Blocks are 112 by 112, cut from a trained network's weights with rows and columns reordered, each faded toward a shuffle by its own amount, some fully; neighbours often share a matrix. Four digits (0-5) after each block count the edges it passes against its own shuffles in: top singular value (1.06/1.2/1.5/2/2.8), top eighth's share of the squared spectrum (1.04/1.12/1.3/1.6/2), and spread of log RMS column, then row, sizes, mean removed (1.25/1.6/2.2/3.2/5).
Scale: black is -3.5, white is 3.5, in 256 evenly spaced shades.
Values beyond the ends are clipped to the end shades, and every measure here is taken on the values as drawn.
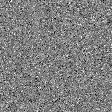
0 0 0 0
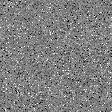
3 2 0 1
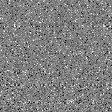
3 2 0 2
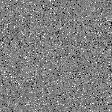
3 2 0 1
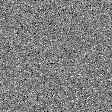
0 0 0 0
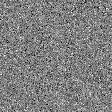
2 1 0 0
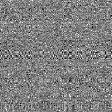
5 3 2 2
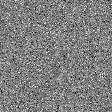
2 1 0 0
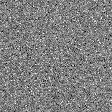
2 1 0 0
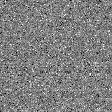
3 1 0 0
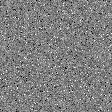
2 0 0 0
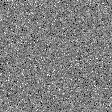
0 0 0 0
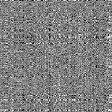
4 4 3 3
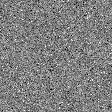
0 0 0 0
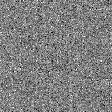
2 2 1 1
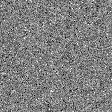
1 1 0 0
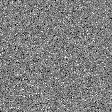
2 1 0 0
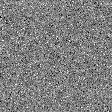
2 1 0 0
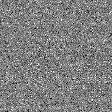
3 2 1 1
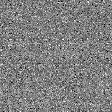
3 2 0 1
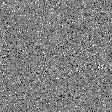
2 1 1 1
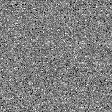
3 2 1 1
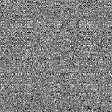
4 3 2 2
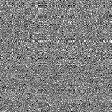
4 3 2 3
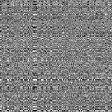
5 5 3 4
